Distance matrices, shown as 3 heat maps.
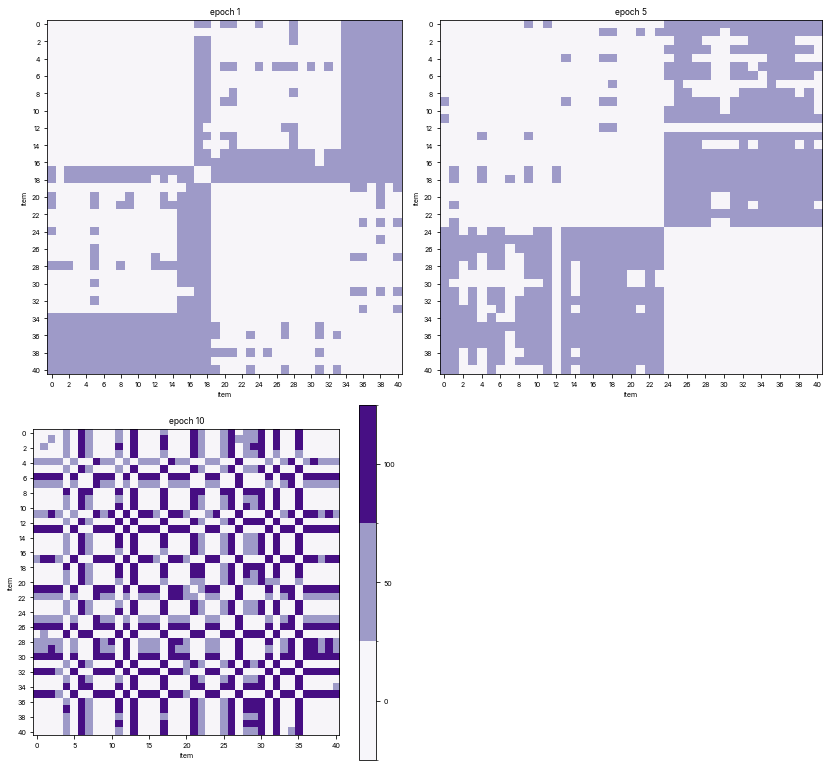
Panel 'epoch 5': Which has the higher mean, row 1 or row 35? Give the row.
35
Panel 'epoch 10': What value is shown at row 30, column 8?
100
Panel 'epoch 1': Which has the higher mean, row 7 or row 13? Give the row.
13
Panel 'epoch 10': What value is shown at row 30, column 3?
100
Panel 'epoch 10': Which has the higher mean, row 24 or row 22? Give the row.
22
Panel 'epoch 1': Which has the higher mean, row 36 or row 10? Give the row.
36
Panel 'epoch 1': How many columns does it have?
41
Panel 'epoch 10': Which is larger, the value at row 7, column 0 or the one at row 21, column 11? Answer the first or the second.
the first
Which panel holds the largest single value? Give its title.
epoch 10
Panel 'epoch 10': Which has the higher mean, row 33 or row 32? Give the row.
32
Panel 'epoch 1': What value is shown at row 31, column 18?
50
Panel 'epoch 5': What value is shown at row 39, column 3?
50
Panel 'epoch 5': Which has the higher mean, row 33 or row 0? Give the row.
0
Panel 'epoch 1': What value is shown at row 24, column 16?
50
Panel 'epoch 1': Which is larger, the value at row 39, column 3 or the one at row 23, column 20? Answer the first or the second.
the first
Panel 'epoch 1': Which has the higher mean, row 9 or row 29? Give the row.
9
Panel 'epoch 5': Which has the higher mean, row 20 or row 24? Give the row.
24
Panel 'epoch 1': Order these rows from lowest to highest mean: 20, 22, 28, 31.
22, 31, 20, 28
